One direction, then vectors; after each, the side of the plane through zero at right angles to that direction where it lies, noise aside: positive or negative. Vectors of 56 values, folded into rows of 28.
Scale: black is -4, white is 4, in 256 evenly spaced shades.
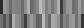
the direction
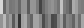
negative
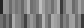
positive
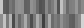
negative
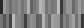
positive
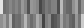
negative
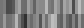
positive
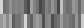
negative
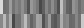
negative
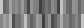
negative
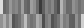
negative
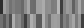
positive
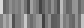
negative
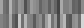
negative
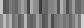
negative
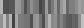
negative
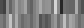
positive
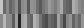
negative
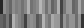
positive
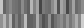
negative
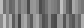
negative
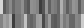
negative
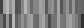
positive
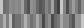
negative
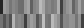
positive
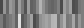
positive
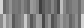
negative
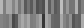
negative
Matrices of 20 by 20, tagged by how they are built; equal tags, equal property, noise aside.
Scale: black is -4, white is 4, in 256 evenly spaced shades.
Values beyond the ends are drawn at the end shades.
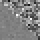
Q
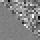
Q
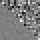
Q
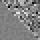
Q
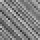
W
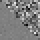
Q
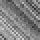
W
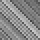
W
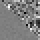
Q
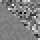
Q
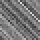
W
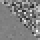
Q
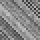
W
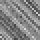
W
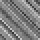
W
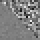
Q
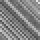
W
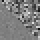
Q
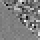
Q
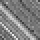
W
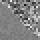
Q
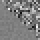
Q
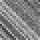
W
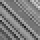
W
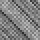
W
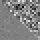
Q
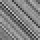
W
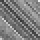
W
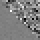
Q
